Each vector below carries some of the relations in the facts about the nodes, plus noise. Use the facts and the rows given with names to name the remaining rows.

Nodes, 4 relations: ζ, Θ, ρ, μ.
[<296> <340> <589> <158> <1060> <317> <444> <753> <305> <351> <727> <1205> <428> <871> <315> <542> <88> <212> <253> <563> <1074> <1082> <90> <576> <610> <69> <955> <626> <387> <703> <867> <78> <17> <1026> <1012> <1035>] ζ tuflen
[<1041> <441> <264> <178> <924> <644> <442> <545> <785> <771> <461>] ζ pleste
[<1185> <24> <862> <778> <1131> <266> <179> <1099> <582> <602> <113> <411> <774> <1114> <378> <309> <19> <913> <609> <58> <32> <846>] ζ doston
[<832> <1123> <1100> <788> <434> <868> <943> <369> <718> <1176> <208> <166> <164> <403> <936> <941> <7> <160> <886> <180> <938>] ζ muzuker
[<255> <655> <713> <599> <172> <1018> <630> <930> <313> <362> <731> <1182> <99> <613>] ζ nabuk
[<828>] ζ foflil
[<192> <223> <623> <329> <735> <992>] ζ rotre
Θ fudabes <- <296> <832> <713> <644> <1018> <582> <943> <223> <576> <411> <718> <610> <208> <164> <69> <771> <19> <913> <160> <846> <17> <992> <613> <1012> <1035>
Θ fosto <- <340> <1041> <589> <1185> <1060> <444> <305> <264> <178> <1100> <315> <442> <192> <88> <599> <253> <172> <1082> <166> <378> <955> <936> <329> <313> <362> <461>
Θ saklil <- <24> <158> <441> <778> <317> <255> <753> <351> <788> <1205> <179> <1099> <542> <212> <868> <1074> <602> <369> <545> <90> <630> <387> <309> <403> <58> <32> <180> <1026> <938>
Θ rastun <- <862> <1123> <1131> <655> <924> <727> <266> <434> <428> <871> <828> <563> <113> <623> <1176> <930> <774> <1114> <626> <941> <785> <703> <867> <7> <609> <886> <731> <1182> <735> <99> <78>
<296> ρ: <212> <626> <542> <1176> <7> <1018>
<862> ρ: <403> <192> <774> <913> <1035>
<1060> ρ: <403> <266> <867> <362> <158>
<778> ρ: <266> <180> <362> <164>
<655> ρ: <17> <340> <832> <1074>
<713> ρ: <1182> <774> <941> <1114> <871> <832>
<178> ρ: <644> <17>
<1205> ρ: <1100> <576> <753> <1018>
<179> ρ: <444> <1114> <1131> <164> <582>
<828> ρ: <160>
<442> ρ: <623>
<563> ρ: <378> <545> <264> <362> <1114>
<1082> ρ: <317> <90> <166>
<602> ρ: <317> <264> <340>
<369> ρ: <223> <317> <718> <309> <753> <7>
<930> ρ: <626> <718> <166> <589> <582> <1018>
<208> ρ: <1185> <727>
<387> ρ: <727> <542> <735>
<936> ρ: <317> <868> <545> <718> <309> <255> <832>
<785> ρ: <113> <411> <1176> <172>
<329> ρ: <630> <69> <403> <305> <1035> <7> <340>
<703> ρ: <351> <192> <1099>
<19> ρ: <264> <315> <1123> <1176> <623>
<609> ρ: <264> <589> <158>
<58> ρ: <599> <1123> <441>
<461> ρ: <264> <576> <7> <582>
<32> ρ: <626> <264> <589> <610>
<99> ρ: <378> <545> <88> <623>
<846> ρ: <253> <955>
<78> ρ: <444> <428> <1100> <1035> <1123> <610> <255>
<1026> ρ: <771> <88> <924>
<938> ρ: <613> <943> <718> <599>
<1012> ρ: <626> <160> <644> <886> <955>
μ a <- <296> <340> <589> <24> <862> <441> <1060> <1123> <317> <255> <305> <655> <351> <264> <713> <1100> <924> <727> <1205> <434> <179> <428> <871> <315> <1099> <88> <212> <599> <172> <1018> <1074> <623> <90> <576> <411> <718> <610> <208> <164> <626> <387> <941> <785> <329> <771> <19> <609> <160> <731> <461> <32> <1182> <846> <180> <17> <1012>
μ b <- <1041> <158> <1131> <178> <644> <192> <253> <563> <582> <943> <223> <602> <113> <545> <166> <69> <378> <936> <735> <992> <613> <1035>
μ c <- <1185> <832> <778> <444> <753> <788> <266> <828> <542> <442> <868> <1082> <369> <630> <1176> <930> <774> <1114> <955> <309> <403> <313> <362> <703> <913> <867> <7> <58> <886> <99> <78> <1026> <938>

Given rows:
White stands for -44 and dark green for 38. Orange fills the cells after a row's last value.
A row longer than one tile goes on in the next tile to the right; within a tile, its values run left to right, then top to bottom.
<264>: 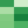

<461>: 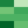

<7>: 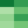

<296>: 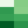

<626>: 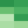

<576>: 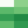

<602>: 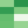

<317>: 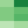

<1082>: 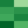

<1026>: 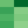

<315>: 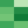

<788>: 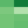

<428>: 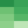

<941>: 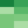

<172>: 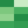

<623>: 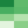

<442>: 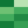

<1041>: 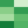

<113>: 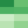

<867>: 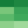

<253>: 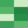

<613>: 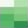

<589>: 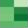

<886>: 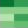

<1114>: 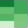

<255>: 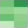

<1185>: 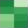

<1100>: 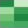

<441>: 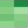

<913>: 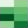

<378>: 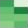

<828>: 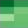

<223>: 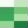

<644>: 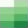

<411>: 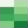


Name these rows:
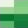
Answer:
<832>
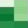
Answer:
<19>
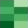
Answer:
<1060>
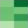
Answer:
<753>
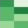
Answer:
<192>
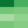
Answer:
<731>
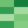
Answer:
<387>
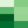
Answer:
<713>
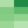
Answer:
<158>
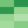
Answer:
<24>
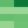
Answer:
<868>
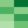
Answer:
<542>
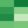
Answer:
<778>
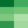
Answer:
<655>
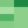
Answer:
<180>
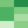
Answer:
<1099>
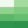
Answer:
<943>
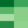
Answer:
<785>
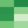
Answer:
<179>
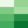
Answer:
<160>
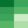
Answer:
<862>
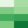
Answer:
<1018>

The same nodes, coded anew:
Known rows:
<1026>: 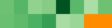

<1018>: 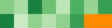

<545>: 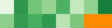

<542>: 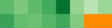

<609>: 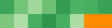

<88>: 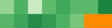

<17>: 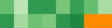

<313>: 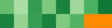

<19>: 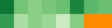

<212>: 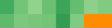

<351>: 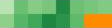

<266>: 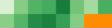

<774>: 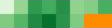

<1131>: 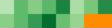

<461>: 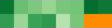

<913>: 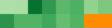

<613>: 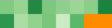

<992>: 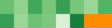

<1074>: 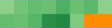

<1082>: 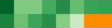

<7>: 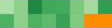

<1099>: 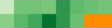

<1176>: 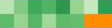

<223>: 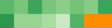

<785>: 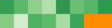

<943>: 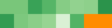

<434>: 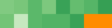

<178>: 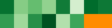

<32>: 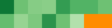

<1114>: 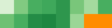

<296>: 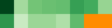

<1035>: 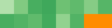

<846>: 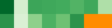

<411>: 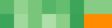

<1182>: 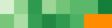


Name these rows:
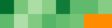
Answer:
<387>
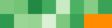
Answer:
<718>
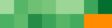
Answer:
<264>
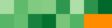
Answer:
<192>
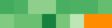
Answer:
<179>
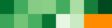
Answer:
<936>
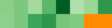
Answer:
<113>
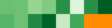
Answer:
<1041>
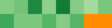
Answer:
<788>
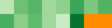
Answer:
<771>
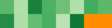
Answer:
<644>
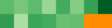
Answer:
<172>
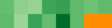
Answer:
<626>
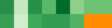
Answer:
<828>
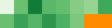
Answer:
<403>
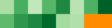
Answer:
<378>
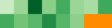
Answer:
<630>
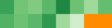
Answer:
<58>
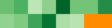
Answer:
<563>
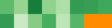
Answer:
<713>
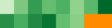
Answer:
<362>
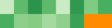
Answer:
<164>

